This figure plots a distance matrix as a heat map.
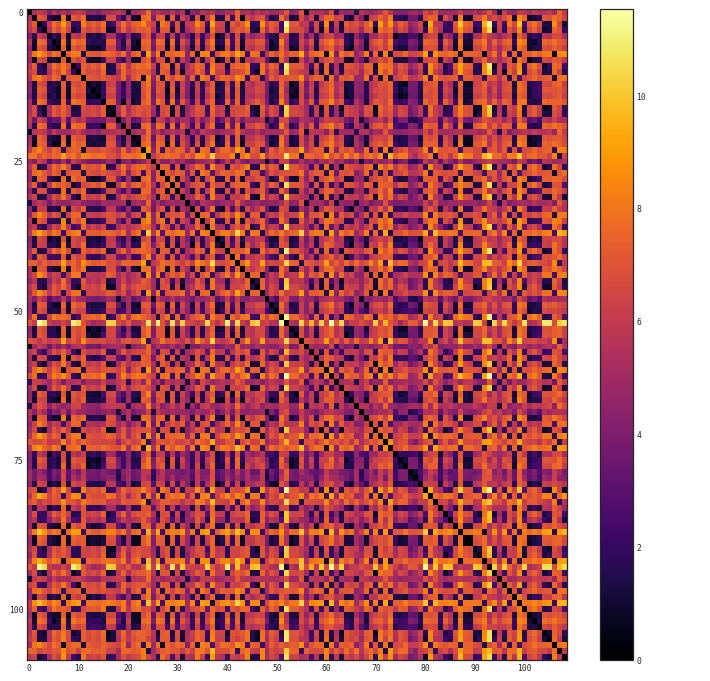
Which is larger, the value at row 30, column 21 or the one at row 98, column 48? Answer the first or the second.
the second
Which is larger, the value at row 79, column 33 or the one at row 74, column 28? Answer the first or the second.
the second
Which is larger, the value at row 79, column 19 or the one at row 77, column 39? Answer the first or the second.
the second
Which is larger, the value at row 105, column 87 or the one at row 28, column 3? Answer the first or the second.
the first
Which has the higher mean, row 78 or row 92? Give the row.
92
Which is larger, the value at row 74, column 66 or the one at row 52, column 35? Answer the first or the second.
the second
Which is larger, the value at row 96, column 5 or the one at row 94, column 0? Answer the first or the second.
the first
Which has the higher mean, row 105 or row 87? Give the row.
87
